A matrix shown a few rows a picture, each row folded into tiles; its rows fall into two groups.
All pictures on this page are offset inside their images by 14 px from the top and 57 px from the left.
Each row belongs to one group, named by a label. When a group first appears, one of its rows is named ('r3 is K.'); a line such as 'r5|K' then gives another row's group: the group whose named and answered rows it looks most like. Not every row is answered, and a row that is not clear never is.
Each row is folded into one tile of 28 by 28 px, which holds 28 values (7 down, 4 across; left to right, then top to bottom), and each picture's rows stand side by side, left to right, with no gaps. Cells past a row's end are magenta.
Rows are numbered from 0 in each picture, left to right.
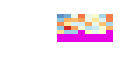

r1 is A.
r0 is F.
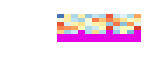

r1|A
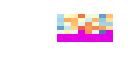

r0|A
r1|F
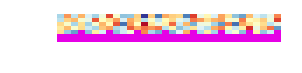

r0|F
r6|A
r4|A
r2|A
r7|F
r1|A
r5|A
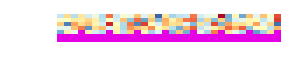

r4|A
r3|F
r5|A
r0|A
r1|F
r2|A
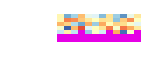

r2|F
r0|A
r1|A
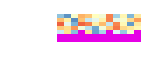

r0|F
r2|F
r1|A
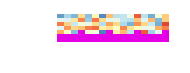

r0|F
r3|F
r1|F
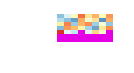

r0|F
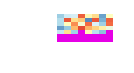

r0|A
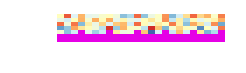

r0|A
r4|F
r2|F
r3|F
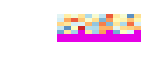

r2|A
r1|A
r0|A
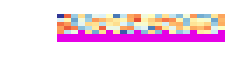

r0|F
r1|F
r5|F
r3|A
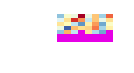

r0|A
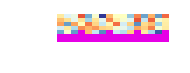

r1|F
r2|A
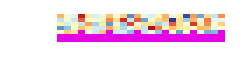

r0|A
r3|F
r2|A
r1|A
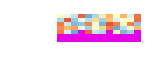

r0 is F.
